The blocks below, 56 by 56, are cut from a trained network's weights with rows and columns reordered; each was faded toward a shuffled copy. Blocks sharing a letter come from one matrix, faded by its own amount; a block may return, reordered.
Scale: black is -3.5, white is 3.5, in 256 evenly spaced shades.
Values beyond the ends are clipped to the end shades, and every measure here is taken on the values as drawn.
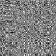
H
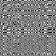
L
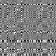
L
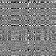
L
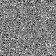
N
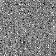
N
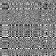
L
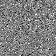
N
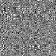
H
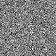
N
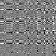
L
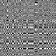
L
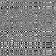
L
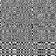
L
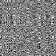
H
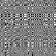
L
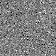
N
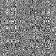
H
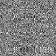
H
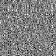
H
